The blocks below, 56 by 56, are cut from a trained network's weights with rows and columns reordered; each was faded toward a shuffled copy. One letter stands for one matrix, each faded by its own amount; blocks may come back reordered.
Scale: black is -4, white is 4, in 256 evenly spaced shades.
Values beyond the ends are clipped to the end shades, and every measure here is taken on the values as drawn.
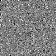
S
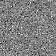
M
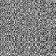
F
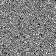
M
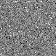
M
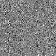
S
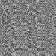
F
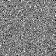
S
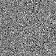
S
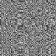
F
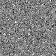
M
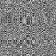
F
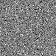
M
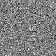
S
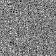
S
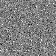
M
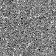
M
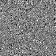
S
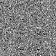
S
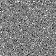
M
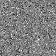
M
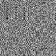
F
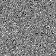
M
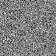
S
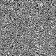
S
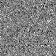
M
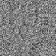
F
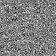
S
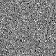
S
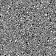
M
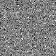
S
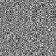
F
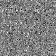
M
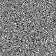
M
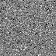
M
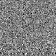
S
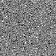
S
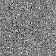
S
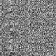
F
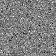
M
